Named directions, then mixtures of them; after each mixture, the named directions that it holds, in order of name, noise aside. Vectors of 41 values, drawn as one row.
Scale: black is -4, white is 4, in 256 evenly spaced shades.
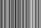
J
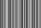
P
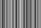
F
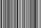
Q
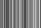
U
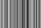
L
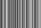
J, P, Q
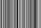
Q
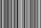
Q, U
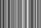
L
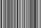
Q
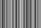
F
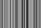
F, L, P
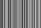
P, U
